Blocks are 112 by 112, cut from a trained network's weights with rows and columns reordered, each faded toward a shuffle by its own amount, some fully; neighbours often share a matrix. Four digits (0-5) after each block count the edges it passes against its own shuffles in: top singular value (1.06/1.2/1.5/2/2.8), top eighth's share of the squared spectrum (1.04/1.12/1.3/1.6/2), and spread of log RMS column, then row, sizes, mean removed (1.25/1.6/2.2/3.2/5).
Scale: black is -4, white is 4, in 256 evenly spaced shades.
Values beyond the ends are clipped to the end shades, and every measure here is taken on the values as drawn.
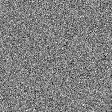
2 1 0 0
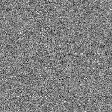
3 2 1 1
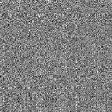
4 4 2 3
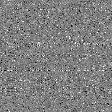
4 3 1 2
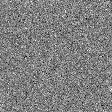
0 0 0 0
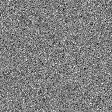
1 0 0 0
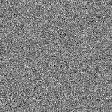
4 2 0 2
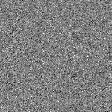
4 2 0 1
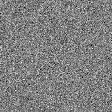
2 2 0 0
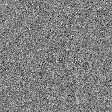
2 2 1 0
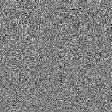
4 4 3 3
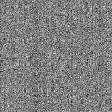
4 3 0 2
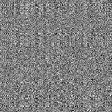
4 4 1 3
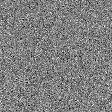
2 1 0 0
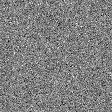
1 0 0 0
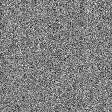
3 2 0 1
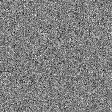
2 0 0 0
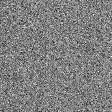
2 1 0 0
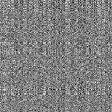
4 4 1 3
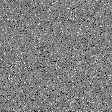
2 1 0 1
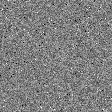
0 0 0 0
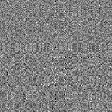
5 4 2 2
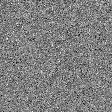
1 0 0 0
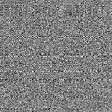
4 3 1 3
